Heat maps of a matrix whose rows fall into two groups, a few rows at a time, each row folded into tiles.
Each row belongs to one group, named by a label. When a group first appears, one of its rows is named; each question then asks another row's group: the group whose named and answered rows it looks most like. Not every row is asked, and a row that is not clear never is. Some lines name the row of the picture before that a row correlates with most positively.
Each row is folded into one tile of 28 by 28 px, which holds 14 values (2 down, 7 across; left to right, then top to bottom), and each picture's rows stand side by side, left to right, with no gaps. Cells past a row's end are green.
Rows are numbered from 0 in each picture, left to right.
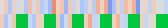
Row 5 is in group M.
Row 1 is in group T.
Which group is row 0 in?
M
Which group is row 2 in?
M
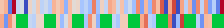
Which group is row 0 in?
M
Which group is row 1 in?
T
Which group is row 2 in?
M
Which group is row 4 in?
T
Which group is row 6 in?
M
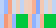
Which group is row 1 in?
M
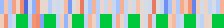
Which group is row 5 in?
M
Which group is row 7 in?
T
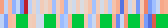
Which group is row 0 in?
T
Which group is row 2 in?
M
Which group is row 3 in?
M
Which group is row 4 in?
M
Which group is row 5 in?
M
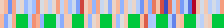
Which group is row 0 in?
M
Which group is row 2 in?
T
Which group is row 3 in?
M
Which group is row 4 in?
M
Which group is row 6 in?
T
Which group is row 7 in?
T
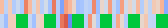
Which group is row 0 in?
T
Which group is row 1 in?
T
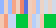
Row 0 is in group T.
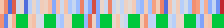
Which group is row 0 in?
M
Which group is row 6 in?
T
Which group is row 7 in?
T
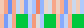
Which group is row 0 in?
M
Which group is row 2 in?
M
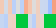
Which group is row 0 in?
T
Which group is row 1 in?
T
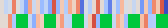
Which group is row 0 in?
M
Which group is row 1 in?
T
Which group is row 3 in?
M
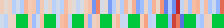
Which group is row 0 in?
T
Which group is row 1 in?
M
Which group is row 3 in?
M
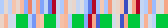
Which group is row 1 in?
T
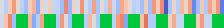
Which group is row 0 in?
M
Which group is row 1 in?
M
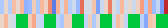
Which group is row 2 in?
T
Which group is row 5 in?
T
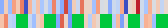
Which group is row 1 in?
T
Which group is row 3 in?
M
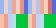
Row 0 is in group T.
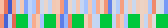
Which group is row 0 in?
M
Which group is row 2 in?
M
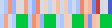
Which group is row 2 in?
T
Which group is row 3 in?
M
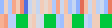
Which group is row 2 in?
T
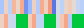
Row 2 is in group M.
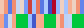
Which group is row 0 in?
M
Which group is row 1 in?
T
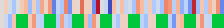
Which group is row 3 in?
M
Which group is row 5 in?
T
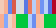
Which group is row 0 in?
M
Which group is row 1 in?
T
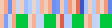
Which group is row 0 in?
M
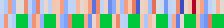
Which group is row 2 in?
M
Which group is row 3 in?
M
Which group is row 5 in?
M
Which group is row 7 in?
M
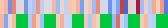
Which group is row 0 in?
M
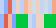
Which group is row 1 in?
T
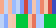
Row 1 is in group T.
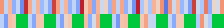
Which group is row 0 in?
T
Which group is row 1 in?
T
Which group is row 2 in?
T
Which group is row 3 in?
M
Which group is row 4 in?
T
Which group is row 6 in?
T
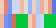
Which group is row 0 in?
M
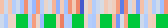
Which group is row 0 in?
T
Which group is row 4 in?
M
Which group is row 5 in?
T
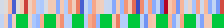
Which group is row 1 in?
M
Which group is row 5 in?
T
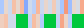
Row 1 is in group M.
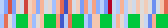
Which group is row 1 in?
M
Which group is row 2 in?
M
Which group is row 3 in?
T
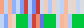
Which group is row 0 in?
T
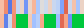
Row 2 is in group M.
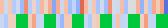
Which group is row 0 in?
T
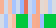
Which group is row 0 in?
T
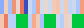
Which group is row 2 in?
T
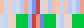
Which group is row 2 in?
T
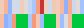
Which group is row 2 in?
M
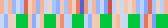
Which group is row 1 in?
M
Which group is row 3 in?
T
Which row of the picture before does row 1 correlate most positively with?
2
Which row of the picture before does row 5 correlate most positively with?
1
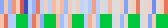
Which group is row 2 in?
M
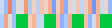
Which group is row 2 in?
M
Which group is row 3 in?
M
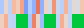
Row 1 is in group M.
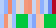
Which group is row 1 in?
T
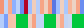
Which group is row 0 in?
T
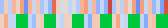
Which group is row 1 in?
T
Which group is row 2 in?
T
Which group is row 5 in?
T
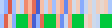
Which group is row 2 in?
M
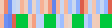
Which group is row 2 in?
T
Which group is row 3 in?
T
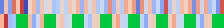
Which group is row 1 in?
M
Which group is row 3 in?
T
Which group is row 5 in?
T
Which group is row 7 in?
T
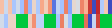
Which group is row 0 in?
T
